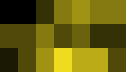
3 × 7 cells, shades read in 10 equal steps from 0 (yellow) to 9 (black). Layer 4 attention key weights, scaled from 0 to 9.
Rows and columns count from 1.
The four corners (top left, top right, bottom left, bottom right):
9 4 8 6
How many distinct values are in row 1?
4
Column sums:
23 21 14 10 10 13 17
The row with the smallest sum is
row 3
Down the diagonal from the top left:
9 6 3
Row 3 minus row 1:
-1 -3 -4 -4 -1 -2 2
